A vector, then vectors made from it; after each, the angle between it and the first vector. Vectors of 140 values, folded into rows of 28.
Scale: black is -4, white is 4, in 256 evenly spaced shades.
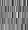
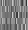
nearly opposite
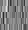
orthogonal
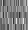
partly opposed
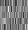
partly opposed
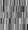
orthogonal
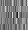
nearly opposite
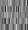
partly aligned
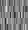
orthogonal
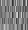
nearly parallel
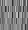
nearly parallel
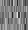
partly aligned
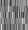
partly opposed
